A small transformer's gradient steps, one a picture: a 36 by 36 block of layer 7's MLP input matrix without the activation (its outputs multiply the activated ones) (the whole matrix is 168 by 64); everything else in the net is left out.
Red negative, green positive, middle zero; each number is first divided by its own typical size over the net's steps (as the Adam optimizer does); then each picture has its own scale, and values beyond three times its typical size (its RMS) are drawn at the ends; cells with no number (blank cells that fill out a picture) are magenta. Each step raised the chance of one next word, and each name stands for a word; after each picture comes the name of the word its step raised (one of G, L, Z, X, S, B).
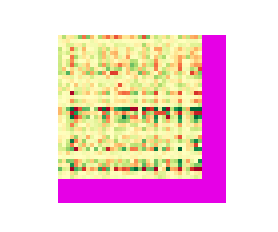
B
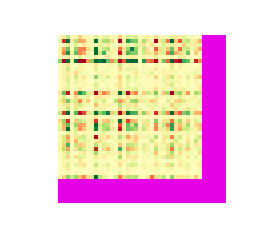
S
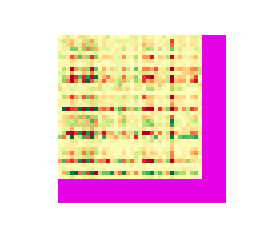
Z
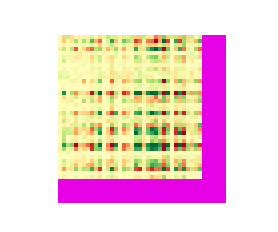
S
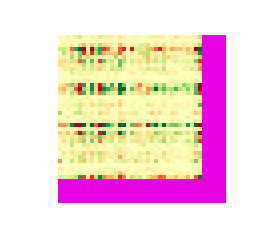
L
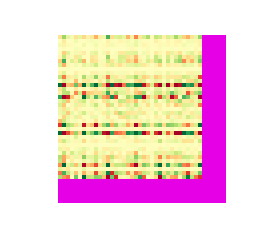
L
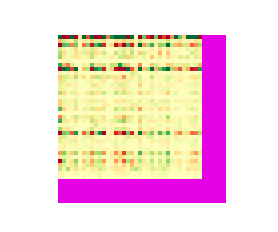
Z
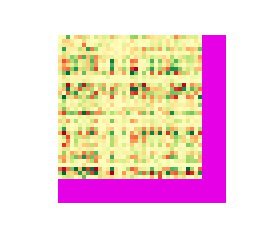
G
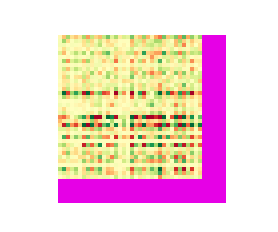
G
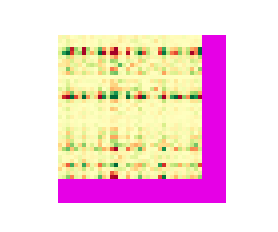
L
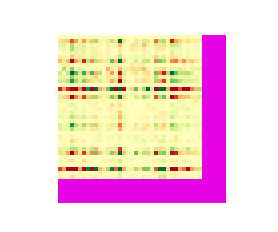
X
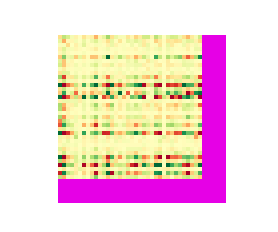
L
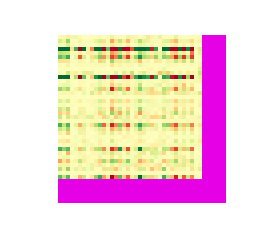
L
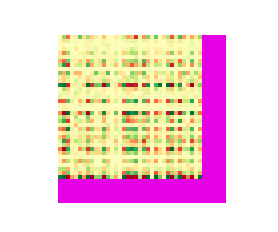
B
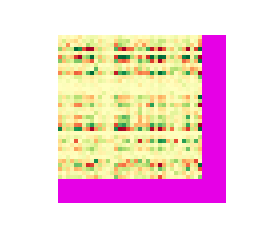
X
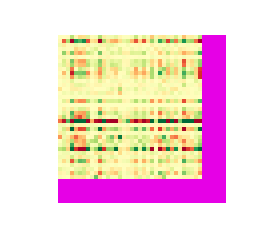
B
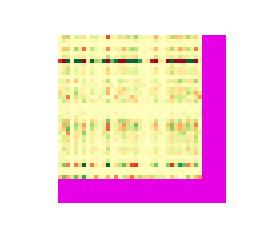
S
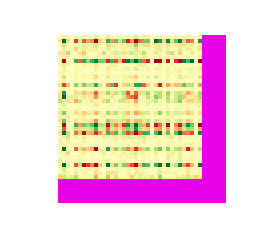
S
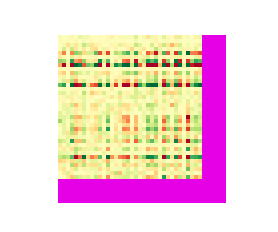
B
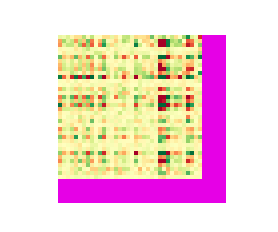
Z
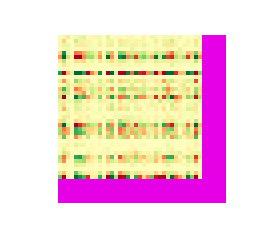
L
